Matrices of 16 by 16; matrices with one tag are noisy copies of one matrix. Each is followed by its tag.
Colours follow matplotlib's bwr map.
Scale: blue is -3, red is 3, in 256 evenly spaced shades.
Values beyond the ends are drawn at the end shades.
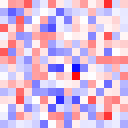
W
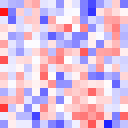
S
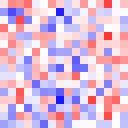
W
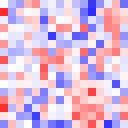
S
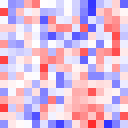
S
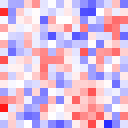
S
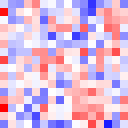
S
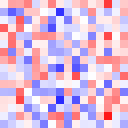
W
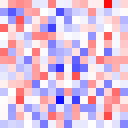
W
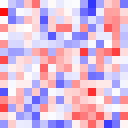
S
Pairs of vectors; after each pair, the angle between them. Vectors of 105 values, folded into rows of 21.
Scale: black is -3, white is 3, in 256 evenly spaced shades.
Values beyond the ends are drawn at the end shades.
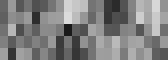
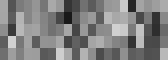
partly opposed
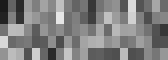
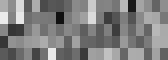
nearly opposite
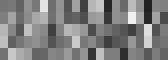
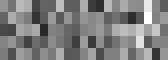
partly opposed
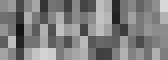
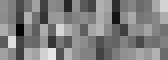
nearly parallel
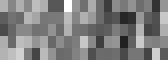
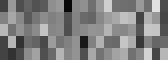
nearly opposite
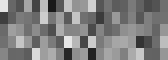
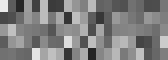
nearly parallel
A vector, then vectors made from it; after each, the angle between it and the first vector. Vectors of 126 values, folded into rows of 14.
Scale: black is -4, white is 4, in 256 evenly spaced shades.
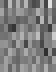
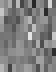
partly aligned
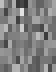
orthogonal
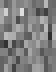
orthogonal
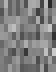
nearly opposite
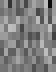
nearly opposite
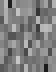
partly opposed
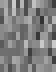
partly opposed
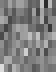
partly aligned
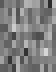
partly opposed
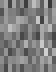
nearly opposite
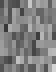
partly opposed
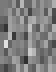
orthogonal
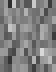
partly opposed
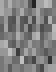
partly aligned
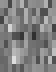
partly opposed
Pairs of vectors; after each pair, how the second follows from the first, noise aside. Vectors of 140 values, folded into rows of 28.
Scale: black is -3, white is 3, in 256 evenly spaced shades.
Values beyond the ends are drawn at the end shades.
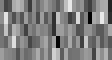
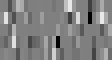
partly zeroed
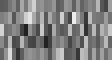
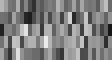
negated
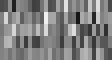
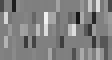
partly zeroed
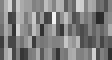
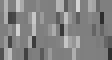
partly zeroed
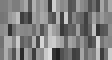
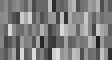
negated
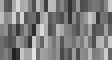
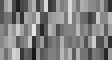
negated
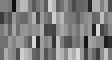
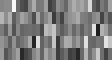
negated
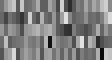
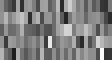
negated
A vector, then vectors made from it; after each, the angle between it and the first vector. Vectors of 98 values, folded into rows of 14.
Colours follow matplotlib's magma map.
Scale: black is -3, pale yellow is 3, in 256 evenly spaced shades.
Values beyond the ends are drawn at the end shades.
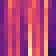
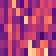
partly aligned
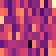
partly opposed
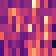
partly aligned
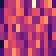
partly aligned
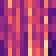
nearly parallel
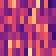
partly aligned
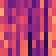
nearly opposite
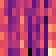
nearly opposite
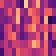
partly aligned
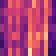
nearly parallel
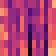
nearly opposite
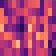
partly aligned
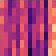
nearly opposite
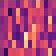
orthogonal
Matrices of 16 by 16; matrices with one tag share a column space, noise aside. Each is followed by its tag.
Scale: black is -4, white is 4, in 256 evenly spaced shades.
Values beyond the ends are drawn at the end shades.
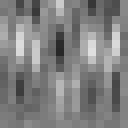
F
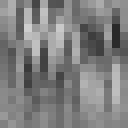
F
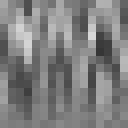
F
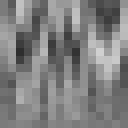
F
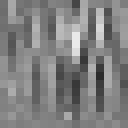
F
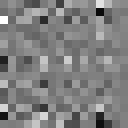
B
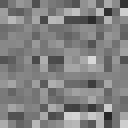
B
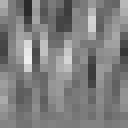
F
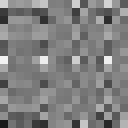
B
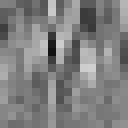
F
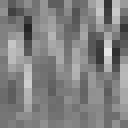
F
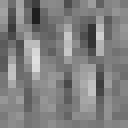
F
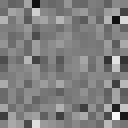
B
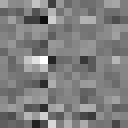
B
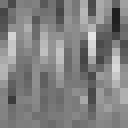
F
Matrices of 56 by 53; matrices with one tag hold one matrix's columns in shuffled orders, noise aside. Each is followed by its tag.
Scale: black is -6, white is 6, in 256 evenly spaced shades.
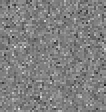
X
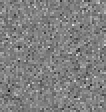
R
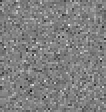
R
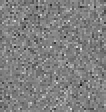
X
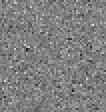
R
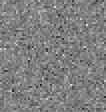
R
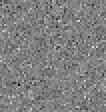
X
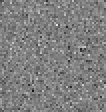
R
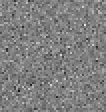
R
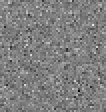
R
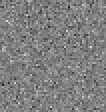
X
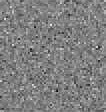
R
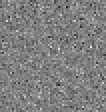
X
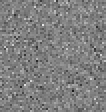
R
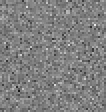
R
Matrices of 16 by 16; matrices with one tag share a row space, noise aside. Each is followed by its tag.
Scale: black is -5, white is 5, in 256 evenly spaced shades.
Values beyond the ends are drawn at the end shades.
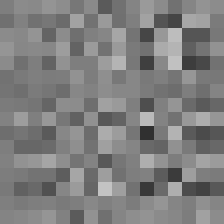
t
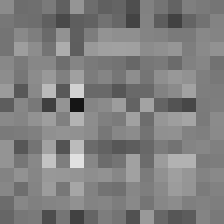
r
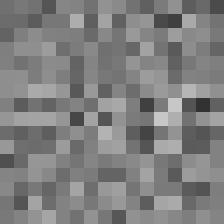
t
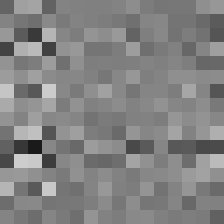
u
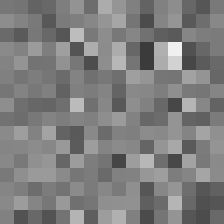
t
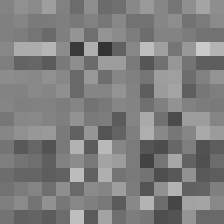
t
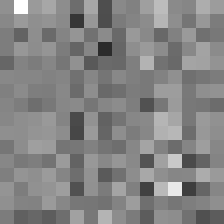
t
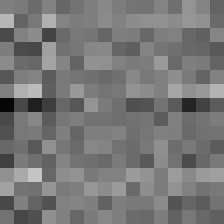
u
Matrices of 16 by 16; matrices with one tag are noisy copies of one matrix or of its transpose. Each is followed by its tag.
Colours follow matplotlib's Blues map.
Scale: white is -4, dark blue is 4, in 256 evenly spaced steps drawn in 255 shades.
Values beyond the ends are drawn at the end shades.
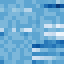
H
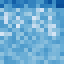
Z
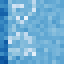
Z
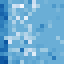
Z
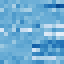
H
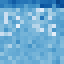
Z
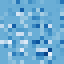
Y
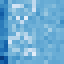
Z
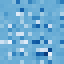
Y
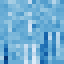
H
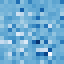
Y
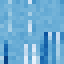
H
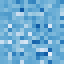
Y
